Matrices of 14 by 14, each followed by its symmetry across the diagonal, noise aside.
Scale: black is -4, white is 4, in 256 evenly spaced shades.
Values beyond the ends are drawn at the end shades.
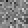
neither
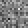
antisymmetric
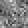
antisymmetric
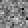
neither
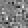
antisymmetric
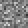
neither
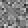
antisymmetric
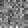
neither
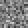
antisymmetric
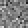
antisymmetric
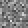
neither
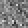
neither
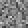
neither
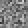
antisymmetric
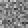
neither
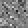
antisymmetric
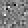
antisymmetric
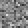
neither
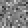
antisymmetric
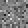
neither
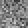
neither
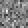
neither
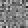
antisymmetric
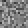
antisymmetric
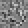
antisymmetric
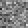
neither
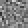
antisymmetric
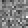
neither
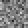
antisymmetric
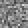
neither
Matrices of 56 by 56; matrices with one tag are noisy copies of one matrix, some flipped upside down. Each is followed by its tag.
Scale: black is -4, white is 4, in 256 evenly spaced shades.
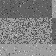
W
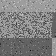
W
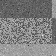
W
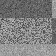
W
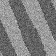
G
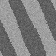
G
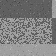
W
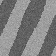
G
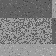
W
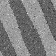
G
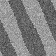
G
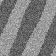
G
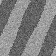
G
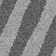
G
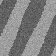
G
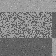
W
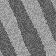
G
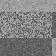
W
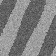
G
